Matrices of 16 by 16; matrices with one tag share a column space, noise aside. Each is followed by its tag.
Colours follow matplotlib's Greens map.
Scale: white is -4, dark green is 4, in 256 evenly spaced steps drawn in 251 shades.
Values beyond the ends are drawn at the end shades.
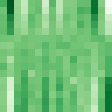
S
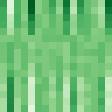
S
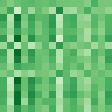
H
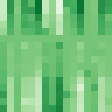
S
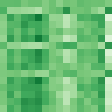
H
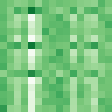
H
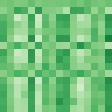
H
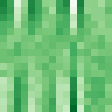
S
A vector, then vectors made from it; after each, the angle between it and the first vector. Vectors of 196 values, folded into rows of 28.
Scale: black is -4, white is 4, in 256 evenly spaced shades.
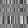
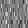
orthogonal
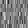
partly opposed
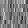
partly opposed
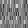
orthogonal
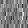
orthogonal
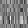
nearly parallel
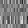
nearly parallel
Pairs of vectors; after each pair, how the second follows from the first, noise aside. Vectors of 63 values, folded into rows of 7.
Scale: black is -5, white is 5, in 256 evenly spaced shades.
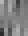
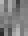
copied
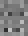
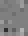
partly zeroed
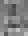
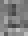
copied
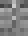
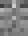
copied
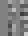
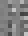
copied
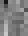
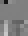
partly zeroed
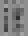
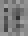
copied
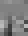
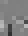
partly zeroed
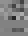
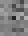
copied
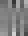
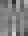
copied
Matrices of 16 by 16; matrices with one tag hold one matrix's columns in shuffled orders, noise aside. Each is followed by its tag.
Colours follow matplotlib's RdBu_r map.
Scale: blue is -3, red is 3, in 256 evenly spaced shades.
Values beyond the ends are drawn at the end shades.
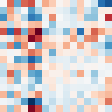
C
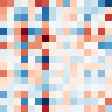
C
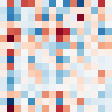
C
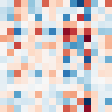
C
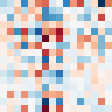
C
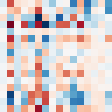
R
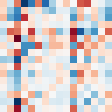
C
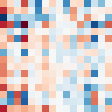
R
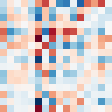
C
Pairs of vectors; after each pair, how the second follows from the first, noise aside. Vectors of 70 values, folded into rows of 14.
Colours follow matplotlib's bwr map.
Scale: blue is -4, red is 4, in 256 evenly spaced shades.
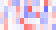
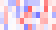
sign-scrambled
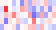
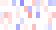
partly zeroed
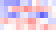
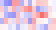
sign-scrambled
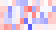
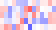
copied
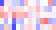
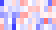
sign-scrambled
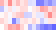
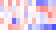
copied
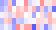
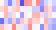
reversed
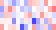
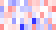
copied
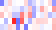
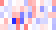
negated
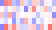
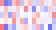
negated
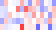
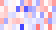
negated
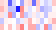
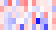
reversed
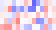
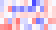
copied
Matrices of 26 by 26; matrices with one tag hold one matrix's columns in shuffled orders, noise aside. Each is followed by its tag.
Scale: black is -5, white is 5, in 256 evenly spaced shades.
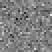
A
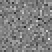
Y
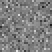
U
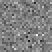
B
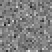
U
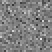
Y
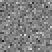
B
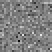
B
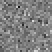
U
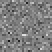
B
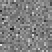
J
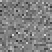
B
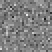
A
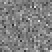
U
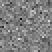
Y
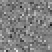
U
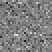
B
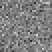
B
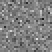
Y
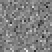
U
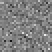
B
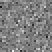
U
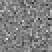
Y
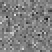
A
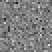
J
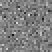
A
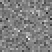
Y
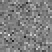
B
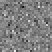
U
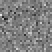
A
